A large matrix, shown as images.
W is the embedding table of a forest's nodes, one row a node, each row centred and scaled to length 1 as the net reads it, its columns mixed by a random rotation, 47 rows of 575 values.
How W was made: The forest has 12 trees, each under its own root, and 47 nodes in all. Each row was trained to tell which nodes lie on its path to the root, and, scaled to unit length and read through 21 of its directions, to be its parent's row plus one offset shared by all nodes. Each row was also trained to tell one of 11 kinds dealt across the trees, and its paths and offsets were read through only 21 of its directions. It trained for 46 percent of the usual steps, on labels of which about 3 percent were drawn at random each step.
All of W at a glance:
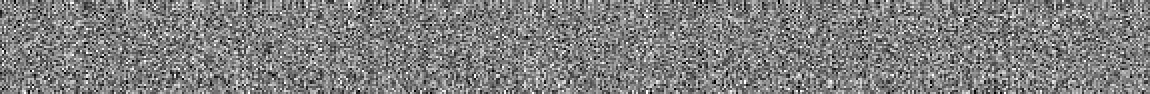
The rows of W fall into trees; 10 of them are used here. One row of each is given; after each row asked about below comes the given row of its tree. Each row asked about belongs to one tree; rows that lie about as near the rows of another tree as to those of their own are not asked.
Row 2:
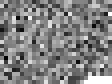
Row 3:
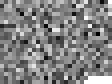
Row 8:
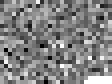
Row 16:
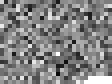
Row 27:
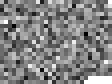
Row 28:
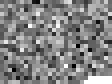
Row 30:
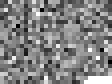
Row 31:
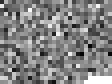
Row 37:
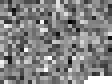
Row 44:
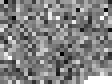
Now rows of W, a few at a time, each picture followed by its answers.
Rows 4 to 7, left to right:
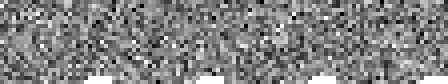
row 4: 2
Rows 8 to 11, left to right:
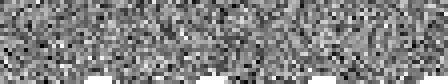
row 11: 2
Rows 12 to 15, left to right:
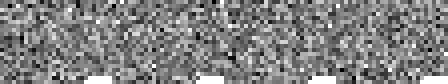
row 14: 28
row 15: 27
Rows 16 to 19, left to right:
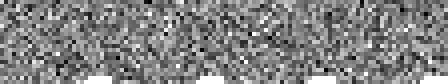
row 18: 2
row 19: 16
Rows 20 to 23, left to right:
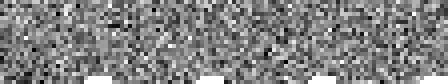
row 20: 27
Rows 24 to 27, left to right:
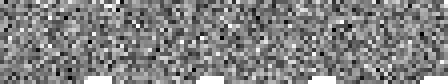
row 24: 27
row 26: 28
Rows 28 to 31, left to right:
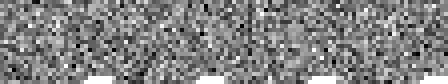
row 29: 31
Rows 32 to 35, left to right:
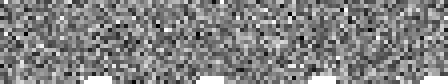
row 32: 28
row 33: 3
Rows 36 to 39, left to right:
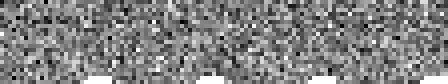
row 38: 28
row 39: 8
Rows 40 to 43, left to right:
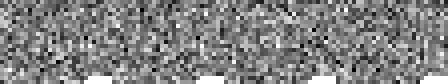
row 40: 16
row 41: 16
